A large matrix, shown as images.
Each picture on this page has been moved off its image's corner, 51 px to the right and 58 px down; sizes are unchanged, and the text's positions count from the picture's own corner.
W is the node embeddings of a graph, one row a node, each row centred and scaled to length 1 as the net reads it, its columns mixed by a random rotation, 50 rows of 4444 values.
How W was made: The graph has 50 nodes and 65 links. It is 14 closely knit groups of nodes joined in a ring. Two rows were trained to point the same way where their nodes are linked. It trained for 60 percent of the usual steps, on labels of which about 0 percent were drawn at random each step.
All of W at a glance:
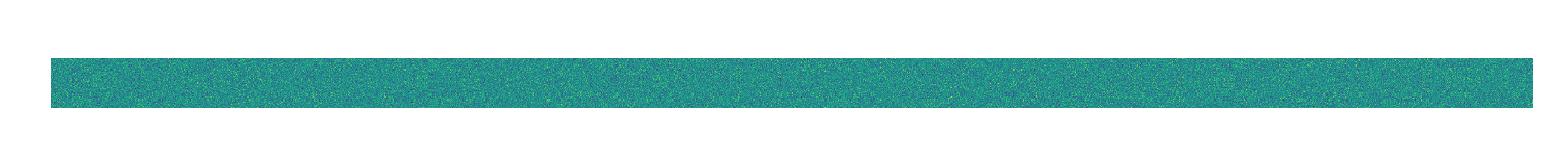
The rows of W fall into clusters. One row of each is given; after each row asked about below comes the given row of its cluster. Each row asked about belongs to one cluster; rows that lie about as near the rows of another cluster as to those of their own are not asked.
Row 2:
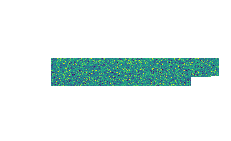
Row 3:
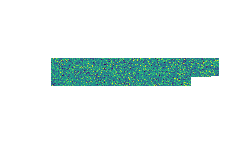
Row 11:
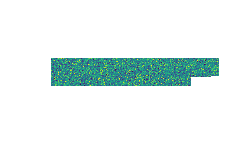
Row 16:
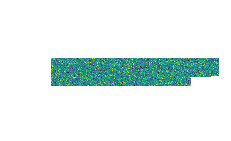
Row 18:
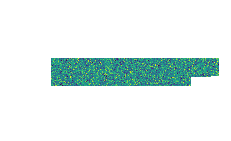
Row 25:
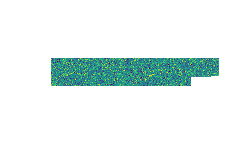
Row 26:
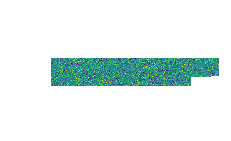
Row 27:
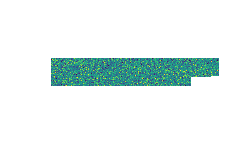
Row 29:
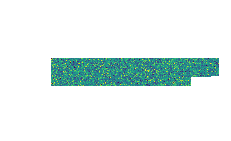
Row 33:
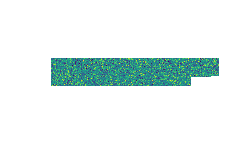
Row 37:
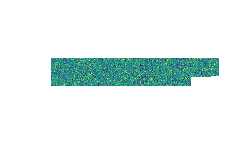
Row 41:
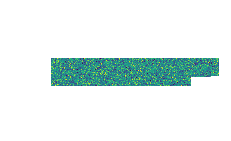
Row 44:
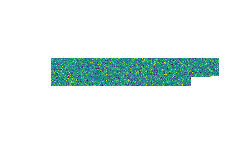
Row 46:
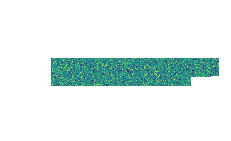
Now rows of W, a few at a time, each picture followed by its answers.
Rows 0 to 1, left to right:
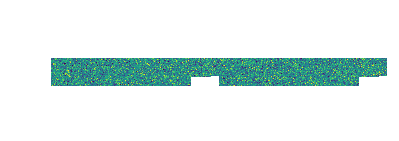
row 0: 33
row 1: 27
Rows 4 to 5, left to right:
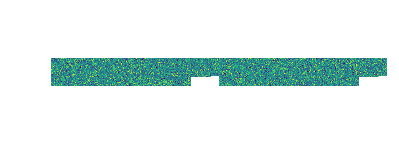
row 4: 41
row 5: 44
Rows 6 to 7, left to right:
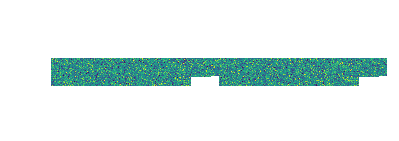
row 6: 3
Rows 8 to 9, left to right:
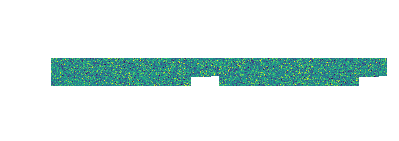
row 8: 3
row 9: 41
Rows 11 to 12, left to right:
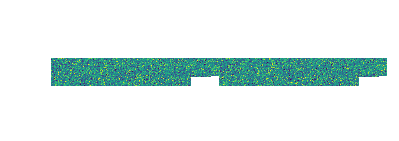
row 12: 11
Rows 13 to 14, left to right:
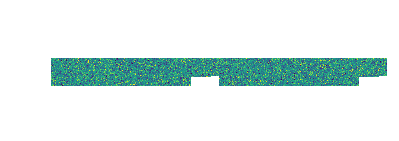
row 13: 18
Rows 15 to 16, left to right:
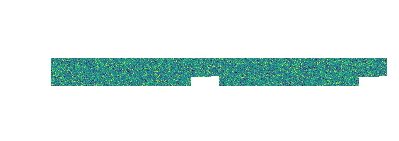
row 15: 46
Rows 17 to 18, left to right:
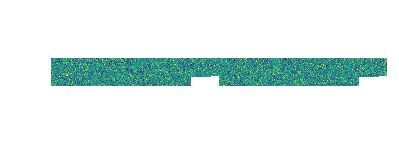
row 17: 25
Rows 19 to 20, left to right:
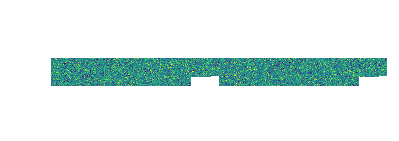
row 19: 33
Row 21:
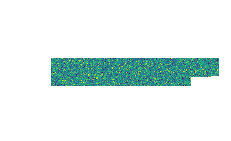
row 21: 27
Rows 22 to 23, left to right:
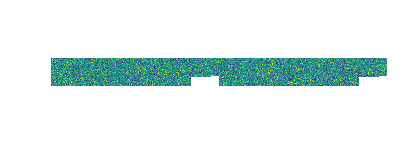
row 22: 44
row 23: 11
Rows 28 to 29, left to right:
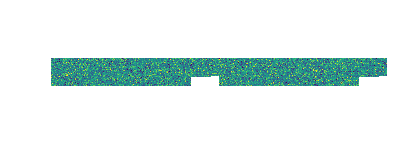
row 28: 25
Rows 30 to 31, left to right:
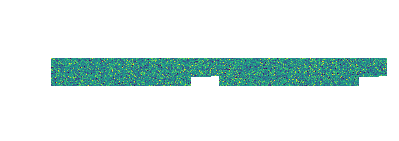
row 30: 16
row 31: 44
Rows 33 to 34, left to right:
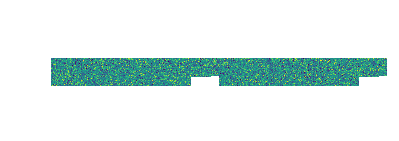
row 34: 37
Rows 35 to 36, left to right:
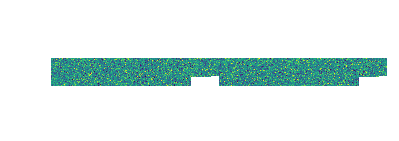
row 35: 37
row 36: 2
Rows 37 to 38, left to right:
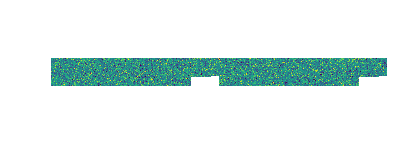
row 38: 29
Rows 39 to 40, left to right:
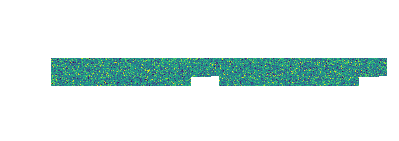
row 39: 29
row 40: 16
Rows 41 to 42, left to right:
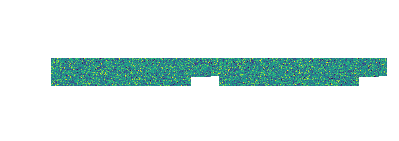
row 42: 41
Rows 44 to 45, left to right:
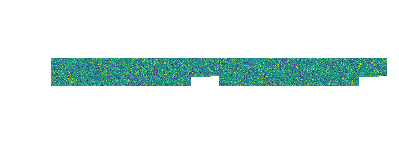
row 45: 3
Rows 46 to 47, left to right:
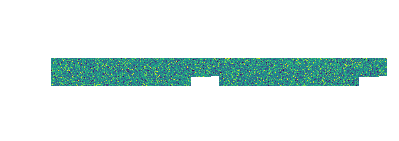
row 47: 2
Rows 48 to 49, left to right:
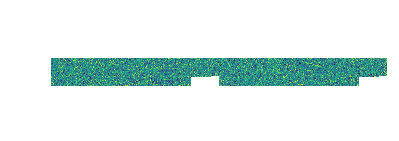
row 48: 26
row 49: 18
